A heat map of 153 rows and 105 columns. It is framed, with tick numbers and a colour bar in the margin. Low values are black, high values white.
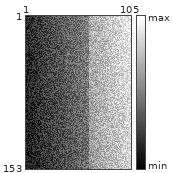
Average level on the scale: 50%. Stripes: none. Seam: vertical, 60% of the way across, the right part higher. Slope: up to the right.
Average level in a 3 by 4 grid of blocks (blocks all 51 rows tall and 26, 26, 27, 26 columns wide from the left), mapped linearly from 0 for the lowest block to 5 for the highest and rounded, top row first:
0 1 3 5 | 0 1 3 5 | 0 1 3 5
